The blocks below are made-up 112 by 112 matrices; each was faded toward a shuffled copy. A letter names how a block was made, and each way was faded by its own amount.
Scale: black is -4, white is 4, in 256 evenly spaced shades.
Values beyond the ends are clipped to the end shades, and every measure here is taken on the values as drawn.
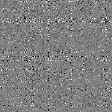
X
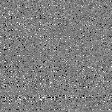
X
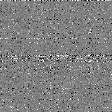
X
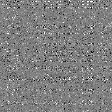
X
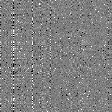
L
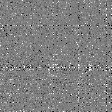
X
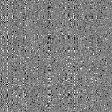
L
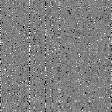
L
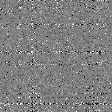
X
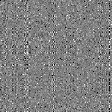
L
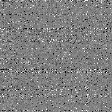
X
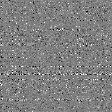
X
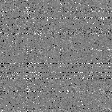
X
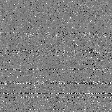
X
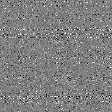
X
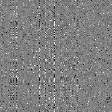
L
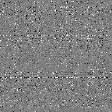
X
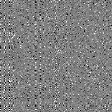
L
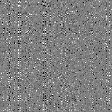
L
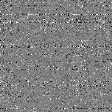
X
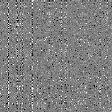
L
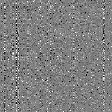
L
